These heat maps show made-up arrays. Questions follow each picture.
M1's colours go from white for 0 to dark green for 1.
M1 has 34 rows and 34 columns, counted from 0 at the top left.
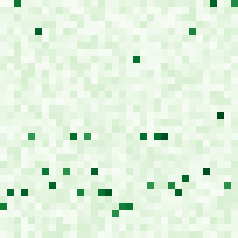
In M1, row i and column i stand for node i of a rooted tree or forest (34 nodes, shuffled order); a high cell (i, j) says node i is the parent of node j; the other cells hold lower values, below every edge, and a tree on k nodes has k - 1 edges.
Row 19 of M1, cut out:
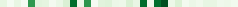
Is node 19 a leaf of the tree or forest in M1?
no
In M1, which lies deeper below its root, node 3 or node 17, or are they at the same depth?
node 17
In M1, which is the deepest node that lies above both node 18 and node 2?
29
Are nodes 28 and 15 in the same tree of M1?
no
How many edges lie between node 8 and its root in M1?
0
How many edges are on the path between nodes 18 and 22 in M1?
8
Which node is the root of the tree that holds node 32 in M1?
8
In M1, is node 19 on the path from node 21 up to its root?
yes
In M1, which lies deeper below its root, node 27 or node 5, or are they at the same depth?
the same depth
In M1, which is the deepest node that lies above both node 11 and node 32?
27
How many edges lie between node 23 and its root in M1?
2
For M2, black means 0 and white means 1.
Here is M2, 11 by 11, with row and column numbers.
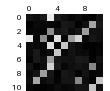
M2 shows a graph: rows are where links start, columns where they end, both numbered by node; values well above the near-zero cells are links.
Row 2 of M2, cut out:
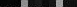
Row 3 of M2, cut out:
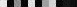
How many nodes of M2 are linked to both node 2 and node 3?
0
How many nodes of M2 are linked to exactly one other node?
6
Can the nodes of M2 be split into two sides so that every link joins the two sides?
yes
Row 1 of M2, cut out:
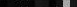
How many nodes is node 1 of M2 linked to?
1
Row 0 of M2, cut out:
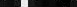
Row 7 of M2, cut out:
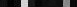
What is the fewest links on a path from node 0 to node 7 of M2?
2
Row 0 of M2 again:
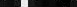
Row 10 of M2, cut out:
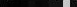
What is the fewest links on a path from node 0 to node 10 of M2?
4
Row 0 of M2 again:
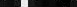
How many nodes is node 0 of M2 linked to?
1
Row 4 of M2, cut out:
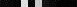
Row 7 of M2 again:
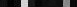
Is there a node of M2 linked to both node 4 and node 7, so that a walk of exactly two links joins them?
yes
